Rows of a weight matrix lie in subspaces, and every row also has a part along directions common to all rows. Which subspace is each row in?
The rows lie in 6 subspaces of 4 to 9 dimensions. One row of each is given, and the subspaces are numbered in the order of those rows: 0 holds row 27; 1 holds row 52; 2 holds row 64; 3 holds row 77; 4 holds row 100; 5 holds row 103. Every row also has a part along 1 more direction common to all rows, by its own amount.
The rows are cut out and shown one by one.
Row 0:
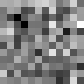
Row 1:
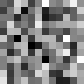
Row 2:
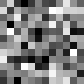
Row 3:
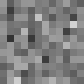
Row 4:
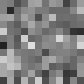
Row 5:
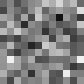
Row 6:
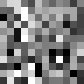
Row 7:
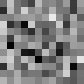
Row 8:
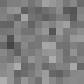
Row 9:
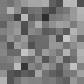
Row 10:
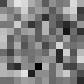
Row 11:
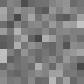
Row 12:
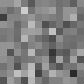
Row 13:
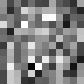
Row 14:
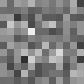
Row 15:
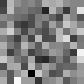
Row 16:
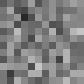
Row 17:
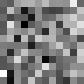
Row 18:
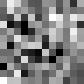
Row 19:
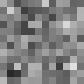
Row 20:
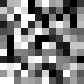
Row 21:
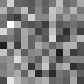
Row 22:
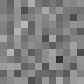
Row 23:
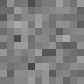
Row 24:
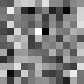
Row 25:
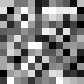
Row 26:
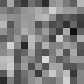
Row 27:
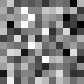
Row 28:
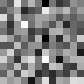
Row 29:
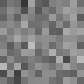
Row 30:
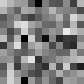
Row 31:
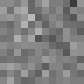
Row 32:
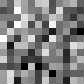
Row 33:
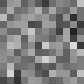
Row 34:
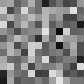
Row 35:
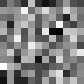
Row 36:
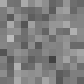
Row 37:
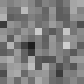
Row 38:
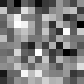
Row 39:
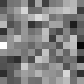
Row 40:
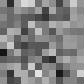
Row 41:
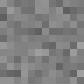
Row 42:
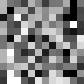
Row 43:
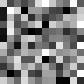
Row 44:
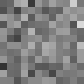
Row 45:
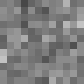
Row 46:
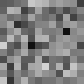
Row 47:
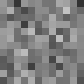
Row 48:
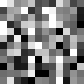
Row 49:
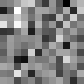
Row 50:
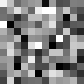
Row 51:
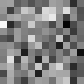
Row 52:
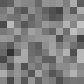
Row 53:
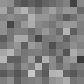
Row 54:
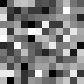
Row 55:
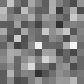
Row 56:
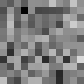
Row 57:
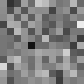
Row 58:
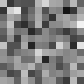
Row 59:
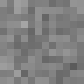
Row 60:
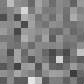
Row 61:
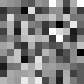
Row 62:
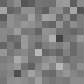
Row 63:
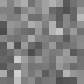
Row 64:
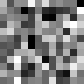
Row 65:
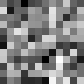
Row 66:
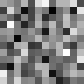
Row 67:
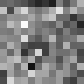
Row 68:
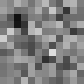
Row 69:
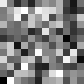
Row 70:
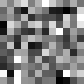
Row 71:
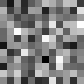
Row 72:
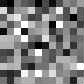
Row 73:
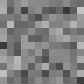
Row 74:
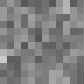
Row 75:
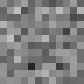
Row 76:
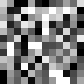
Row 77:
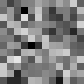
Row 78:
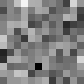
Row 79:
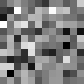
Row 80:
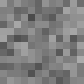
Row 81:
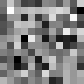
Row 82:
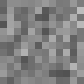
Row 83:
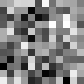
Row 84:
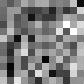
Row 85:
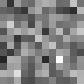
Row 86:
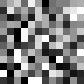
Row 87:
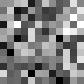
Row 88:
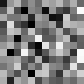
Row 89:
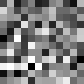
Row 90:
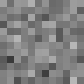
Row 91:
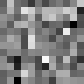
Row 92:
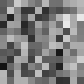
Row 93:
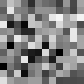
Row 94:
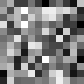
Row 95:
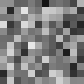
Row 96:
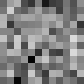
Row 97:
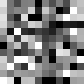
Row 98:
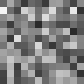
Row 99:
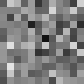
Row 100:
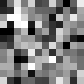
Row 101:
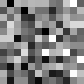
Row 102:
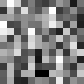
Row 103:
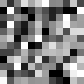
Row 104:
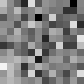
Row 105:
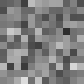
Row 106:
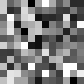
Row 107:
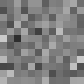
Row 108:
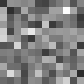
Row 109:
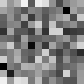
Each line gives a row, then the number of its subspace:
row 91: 2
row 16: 0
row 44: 2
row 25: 3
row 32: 0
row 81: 2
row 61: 1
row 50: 4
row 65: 5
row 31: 0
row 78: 5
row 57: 3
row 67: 4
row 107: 0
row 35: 1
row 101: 0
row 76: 0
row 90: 3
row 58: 1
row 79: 4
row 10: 5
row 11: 5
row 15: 3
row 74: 5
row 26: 3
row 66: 4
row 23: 4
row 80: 2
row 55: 4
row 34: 2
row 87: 2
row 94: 4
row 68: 4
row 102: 3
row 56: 1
